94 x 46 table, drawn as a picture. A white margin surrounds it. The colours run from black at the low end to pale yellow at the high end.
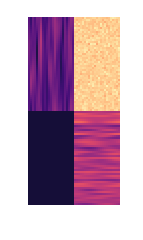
The table splits into 2 rows of 2 panels. Panel 1,1: low, streaked downward. Panel 1,2: very high, fine-grained, faint in contrast. Panel 2,1: very low, flat. Panel 2,2: middling, streaked across.
